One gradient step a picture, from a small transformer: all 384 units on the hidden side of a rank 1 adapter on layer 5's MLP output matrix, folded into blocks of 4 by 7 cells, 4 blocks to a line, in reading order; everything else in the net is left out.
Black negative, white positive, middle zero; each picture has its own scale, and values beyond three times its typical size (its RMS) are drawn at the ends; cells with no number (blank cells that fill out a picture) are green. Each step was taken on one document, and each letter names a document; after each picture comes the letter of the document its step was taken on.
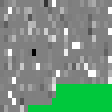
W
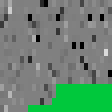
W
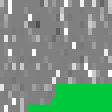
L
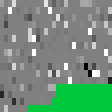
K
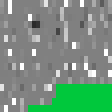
L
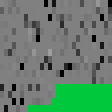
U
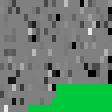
K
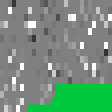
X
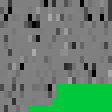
L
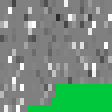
X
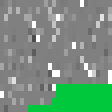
K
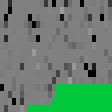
L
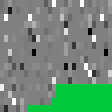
W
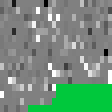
K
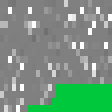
X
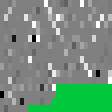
K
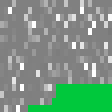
X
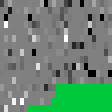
W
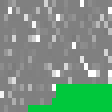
K
